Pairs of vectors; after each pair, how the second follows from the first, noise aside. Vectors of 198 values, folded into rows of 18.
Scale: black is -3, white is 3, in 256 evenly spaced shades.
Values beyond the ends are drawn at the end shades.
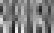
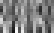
copied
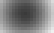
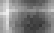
wrapped around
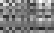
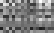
copied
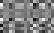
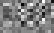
wrapped around
